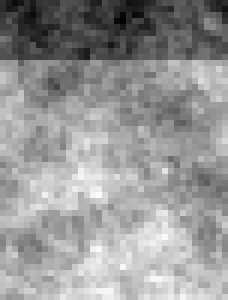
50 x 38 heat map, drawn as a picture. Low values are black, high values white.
Seam: horizontal, 20% of the way down, the bottom part higher. Lone odd cells: none. Ninth with the highest average: bottom middle. Stripes: none. Average level on the scale: 60%. Slope: up to the bottom.
